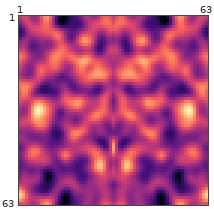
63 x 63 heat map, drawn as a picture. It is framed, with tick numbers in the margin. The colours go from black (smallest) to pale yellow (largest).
Grain: blotchy. Mirror symmetry: left to right. Average level on the scale: 50%. Histogram: bell-shaped.
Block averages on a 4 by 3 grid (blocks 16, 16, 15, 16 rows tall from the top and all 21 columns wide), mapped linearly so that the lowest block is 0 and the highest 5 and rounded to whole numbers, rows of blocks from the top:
343
454
333
030
